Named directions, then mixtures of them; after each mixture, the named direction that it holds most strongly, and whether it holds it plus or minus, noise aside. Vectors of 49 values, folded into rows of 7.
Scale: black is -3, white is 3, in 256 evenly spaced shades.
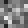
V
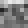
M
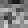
M, minus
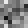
V, minus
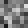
V, plus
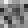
V, minus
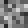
V, plus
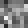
V, plus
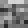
M, plus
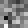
V, minus
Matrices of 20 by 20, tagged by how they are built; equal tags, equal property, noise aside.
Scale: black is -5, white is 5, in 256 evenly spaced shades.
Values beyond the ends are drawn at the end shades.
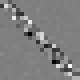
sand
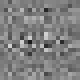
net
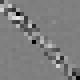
sand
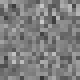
net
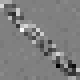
sand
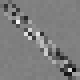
sand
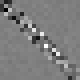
sand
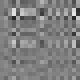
net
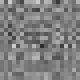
net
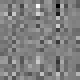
net
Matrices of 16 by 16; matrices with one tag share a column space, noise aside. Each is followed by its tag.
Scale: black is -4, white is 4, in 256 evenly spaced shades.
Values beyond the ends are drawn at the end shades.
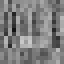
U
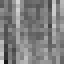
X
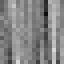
X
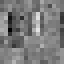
U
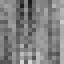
X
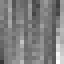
X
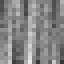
X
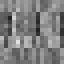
U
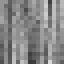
X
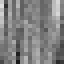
X
